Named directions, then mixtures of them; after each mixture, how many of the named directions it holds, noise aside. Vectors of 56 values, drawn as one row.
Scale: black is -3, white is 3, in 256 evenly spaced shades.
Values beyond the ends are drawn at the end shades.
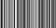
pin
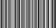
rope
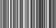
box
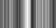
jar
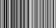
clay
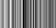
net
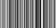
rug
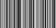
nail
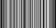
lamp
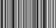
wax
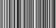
three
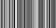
one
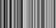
one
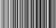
three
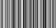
three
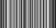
one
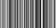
one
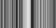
one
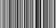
one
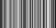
one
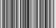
three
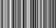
three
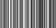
one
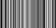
three
